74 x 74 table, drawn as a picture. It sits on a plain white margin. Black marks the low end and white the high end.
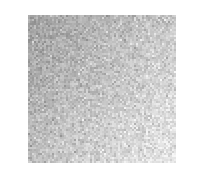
There are no regular stripes. The ninth with the lowest average is the top left. Values rise toward the bottom right. The values follow a bell shape. Fine speckle covers the field. The bottom right is the ninth with the highest average.
